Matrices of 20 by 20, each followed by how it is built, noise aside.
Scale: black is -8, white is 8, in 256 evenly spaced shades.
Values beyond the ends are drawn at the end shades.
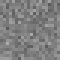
noise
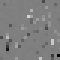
sparse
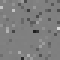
sparse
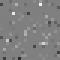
sparse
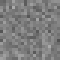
noise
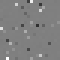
sparse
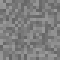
noise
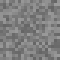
noise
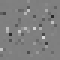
sparse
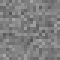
noise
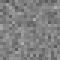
noise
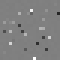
sparse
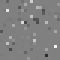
sparse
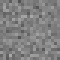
noise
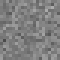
noise
